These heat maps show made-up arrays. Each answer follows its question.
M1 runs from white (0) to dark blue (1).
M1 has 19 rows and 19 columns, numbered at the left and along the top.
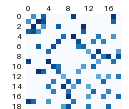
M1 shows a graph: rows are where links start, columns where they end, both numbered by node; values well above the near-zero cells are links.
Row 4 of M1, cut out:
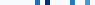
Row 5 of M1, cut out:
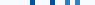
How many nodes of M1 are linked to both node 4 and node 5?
0
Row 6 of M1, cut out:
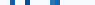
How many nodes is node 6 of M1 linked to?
4
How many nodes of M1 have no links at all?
0
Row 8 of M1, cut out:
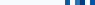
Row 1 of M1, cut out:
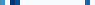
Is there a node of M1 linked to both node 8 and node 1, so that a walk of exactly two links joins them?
no
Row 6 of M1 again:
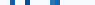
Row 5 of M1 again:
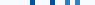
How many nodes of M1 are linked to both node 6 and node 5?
1
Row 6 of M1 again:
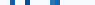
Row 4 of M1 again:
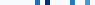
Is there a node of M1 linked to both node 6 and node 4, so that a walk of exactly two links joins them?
no
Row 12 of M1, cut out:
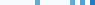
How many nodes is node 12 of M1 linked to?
4
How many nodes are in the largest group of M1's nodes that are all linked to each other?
3
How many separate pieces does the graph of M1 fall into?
1
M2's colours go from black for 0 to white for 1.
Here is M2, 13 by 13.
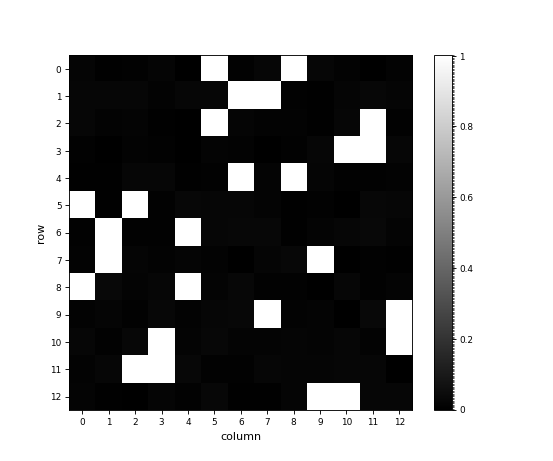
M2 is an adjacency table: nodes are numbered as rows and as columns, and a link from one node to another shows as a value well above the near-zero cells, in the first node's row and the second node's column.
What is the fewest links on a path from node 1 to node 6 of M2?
1
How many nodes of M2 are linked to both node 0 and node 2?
1
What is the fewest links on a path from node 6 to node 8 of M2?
2
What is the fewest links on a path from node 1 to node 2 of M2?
6
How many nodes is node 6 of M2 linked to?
2
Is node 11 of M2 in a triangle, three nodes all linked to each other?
no
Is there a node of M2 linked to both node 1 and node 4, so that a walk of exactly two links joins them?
yes
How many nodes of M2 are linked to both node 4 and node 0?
1
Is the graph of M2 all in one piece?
yes
